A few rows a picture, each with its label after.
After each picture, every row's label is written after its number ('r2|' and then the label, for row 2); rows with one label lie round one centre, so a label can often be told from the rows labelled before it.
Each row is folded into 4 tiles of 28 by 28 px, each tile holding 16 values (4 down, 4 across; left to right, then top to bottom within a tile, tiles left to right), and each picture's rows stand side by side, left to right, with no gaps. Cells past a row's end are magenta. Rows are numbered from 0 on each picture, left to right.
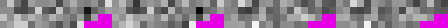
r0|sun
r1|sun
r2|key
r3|key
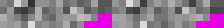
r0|key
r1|key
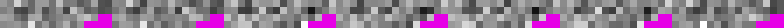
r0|key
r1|key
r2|sun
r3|sun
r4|sun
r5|sun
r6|key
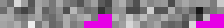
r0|key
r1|sun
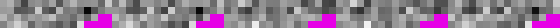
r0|sun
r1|sun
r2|key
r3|key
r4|sun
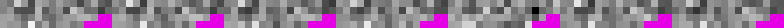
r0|key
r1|key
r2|key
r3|key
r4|sun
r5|key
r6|key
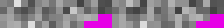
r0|key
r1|key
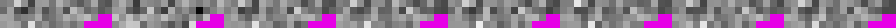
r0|key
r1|sun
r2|key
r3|key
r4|key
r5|key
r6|key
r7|key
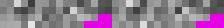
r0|key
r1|key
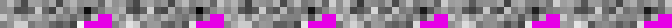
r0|sun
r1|sun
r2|sun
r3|sun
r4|sun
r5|sun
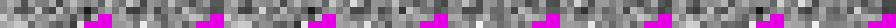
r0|sun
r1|key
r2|sun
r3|key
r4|key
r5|key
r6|sun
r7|key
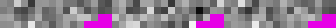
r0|key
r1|sun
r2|key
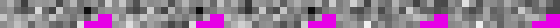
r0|sun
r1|sun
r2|sun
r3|key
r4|key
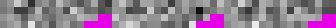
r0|key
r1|sun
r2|key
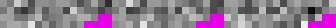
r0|key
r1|key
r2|sun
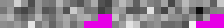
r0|key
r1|sun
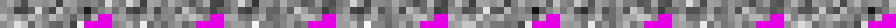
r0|sun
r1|key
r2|key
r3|key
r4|sun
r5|key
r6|key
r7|sun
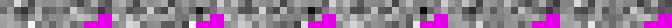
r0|key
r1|sun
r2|sun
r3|sun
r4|key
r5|key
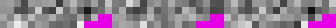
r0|sun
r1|key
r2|sun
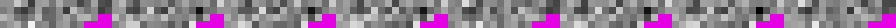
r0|key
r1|sun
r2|sun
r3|sun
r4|key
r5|sun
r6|sun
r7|key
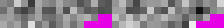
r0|key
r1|sun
